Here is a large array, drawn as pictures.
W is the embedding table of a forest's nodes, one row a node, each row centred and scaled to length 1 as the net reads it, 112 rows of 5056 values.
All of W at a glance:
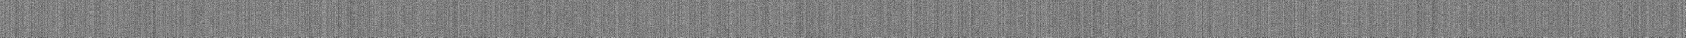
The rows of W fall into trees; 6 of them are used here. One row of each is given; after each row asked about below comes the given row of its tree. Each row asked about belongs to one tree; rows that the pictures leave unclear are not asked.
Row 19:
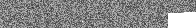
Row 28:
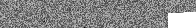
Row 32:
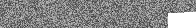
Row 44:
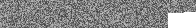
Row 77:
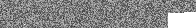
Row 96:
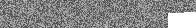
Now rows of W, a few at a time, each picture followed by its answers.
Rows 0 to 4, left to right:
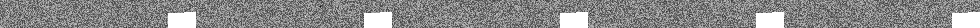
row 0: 32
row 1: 96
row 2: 32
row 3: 32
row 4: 28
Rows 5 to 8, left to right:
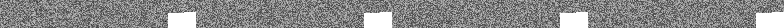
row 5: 32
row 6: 44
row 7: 19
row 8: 44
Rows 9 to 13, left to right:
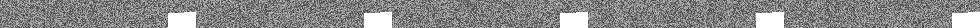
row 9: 28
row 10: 28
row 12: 77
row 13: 28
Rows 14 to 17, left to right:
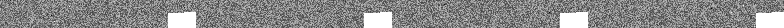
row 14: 77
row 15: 19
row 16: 32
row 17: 44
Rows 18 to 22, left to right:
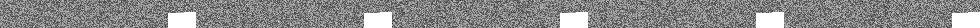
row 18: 96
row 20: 96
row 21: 44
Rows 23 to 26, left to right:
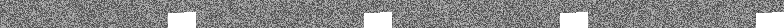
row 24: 77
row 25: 32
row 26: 96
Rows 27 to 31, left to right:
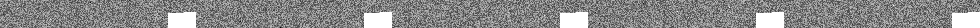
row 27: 96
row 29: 44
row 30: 96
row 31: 44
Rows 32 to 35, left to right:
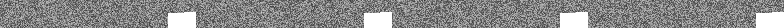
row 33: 32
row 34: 96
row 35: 19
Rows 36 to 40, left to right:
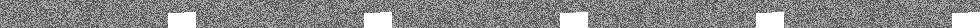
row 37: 32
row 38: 19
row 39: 28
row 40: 32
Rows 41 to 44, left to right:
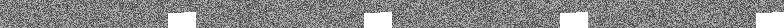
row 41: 19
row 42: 28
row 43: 32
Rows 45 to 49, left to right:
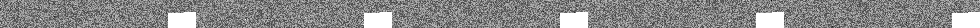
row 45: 44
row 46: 44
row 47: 96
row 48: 28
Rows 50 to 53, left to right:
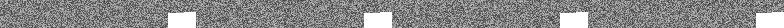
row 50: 96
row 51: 32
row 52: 19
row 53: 28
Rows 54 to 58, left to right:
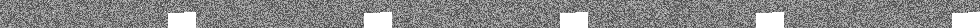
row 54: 19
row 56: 44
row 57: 32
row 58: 28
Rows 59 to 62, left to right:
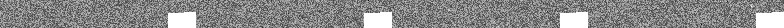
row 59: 28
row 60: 19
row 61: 19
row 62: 44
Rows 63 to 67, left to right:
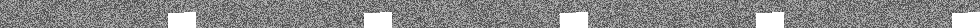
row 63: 28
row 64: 19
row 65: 32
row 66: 19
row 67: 28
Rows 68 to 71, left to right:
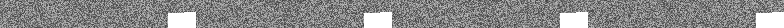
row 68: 32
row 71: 32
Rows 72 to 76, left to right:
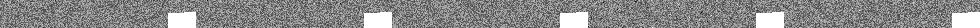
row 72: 28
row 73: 19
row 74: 32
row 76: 77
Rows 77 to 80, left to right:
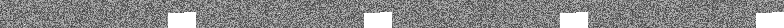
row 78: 28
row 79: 32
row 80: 28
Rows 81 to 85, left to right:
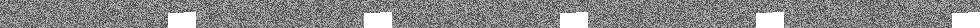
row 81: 96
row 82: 77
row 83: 19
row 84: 28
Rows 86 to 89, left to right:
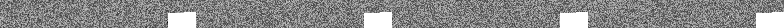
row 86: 96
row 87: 44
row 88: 32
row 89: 44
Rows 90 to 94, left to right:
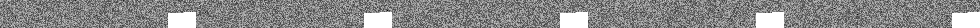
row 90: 96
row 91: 96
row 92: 44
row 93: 77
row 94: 44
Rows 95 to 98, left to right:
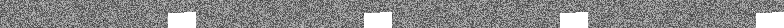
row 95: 32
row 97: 96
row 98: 77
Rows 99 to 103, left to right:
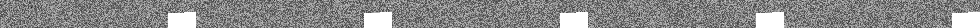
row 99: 32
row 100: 96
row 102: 32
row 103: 19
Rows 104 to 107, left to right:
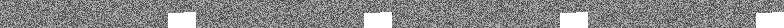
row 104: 44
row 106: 96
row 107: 77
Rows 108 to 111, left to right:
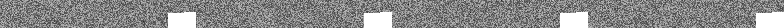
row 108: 19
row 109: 32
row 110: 28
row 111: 19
